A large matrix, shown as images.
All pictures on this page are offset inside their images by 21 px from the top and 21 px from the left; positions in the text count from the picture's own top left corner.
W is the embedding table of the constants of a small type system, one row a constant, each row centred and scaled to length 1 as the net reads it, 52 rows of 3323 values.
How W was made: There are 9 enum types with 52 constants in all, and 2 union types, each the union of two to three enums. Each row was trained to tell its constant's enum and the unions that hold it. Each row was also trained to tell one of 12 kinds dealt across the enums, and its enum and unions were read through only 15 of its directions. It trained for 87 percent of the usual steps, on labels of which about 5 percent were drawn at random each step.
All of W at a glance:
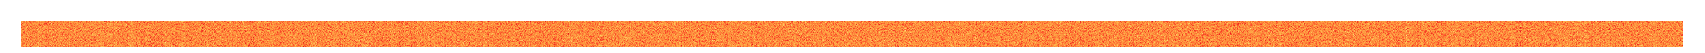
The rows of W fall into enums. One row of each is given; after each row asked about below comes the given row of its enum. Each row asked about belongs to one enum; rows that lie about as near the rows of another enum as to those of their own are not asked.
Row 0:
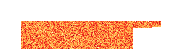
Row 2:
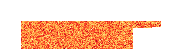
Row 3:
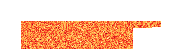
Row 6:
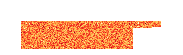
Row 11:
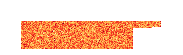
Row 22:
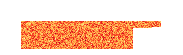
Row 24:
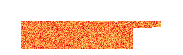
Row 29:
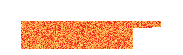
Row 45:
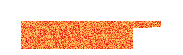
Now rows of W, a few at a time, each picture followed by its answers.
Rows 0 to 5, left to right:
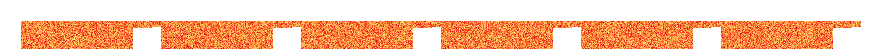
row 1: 45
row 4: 6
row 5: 0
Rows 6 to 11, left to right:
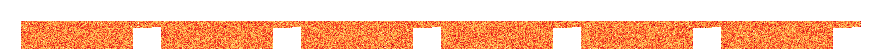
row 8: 24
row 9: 22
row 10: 22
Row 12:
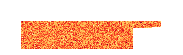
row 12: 2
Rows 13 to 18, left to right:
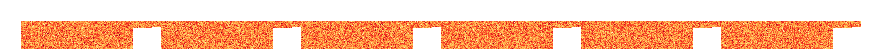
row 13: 0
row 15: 29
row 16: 11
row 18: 2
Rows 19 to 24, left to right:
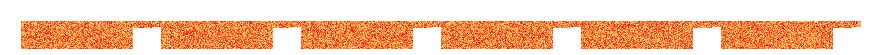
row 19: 29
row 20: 22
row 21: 3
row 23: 11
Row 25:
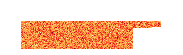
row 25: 22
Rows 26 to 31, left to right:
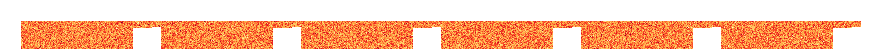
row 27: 3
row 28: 0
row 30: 6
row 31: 45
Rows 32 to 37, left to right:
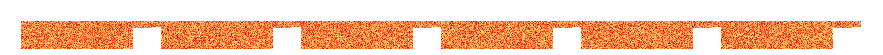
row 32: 2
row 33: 45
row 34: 11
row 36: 11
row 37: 6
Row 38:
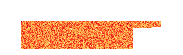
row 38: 6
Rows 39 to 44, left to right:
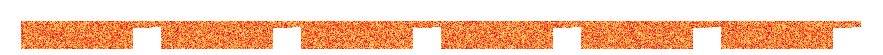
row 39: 22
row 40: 3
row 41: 29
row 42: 45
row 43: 2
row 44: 11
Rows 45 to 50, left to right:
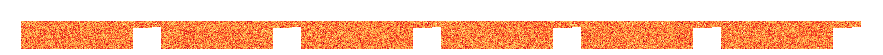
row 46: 22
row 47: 3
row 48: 0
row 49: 0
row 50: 11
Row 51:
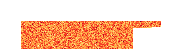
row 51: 45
